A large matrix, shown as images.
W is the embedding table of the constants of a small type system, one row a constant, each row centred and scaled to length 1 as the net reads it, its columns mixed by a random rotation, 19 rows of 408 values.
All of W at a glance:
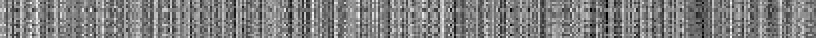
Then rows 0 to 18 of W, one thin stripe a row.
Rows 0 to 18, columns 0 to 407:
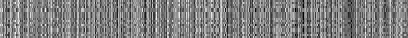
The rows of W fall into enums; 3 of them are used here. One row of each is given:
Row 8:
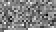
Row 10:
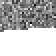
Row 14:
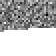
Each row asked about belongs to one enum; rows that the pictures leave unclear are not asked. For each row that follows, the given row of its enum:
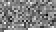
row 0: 8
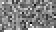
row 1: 10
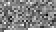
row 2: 8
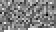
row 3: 14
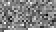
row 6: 8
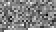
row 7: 8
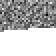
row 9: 14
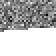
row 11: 8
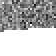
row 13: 10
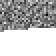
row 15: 14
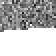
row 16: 10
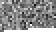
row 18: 10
